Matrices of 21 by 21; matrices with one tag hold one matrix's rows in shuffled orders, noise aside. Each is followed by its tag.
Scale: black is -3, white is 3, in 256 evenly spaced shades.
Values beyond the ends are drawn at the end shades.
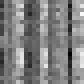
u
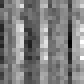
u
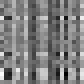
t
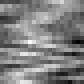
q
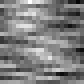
q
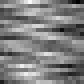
q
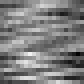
q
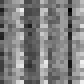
u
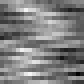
q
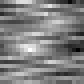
q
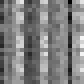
u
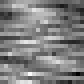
q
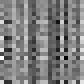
t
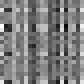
t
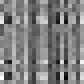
t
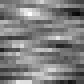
q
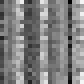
u
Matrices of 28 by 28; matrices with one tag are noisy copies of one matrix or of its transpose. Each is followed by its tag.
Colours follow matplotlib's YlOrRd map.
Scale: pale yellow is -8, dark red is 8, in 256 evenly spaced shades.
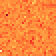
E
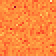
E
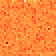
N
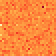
N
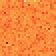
N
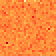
N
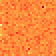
N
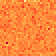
N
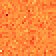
E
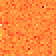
N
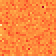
N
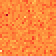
E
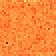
N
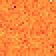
E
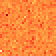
E
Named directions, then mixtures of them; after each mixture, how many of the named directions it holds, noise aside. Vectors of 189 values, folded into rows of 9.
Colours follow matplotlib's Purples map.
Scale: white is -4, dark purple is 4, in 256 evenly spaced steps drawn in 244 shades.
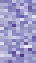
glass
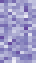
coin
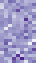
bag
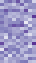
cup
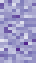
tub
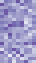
two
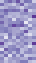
one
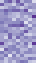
one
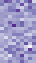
two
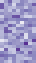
one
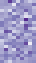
three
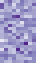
one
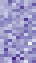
two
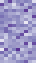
two
